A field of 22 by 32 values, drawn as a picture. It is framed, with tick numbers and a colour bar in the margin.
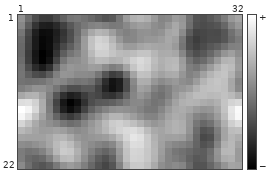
Neither half mirrors the other. No lone cell stands out from its neighbours. The field is mottled with small blotches. The ninth with the lowest average is the top left.
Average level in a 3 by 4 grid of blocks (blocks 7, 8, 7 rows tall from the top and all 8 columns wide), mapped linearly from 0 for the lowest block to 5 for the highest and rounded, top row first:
0 4 4 2 / 3 2 4 5 / 4 4 5 3
